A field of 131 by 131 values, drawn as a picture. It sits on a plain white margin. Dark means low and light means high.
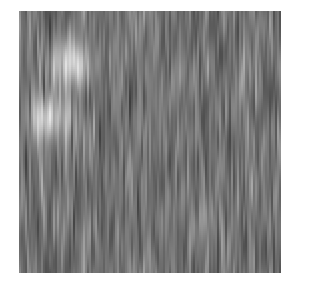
Bumps: two. Grain: streaks running down. Mirror symmetry: none. Histogram: skewed, a long tail of high values.
